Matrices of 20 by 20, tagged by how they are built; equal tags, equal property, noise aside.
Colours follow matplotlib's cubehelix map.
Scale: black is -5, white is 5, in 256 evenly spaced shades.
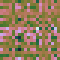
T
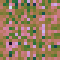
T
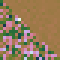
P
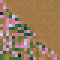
P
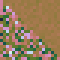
P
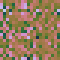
T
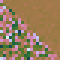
P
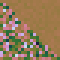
P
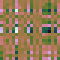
T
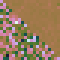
P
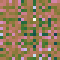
T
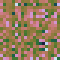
T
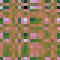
T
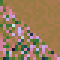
P
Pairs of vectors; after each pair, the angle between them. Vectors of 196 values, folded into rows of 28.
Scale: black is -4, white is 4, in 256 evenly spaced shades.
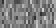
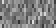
partly opposed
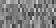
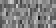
orthogonal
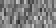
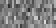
partly aligned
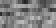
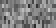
partly opposed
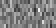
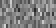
nearly parallel
